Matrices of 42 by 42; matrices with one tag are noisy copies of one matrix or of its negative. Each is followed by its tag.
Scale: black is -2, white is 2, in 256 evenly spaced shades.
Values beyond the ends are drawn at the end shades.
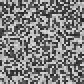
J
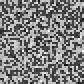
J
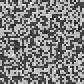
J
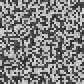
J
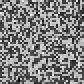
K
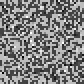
J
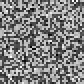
J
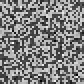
J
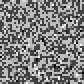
K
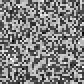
K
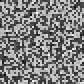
J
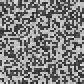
J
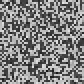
K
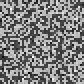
J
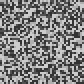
J
